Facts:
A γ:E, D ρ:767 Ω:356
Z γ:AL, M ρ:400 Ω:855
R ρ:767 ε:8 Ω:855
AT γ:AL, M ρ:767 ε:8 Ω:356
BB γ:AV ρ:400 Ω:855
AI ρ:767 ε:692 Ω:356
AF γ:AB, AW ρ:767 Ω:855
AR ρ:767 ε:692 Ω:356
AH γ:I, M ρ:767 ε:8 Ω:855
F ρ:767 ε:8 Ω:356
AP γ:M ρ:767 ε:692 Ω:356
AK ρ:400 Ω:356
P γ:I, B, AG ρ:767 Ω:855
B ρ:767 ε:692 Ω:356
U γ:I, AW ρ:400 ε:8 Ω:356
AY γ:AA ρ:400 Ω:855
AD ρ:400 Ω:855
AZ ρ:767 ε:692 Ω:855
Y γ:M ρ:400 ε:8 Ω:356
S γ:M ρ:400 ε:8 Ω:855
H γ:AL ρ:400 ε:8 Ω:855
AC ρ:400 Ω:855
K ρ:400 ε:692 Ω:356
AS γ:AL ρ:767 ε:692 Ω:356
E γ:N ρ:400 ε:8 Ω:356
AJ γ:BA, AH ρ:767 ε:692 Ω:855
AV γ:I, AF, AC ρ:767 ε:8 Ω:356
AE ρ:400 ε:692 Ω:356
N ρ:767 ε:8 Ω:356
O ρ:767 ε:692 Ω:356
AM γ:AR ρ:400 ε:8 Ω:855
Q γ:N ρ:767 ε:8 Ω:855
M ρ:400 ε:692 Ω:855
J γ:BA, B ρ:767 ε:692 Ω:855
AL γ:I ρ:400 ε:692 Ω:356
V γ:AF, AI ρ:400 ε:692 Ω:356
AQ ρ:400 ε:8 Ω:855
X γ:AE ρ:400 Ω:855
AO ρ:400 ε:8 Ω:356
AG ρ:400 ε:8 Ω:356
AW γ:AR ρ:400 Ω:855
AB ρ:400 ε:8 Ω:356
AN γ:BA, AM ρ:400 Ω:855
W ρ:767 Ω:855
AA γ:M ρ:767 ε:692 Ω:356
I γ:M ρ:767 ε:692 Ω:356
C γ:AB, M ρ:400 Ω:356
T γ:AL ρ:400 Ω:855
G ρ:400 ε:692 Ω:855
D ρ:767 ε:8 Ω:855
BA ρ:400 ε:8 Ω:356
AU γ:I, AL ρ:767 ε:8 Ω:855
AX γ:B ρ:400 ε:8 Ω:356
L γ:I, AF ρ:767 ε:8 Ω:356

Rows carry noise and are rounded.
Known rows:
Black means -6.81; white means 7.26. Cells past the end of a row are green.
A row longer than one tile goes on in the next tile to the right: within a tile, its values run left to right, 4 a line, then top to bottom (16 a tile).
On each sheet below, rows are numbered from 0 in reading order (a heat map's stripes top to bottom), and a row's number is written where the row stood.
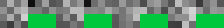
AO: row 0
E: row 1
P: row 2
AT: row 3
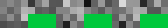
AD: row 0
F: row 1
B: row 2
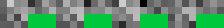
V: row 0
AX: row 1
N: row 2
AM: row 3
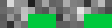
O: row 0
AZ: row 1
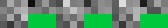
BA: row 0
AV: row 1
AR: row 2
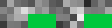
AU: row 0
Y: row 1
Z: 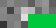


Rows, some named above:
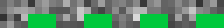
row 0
AW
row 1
G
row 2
X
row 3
AQ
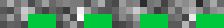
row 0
G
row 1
M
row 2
D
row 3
C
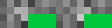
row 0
AM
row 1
AN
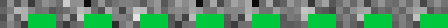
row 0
AM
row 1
AE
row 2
Z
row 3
AK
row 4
AK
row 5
W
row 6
AN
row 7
AN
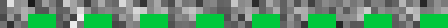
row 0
AR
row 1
AA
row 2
AS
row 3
Q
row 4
V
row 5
AM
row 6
T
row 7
U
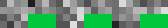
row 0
A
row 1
I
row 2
AL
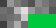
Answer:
AH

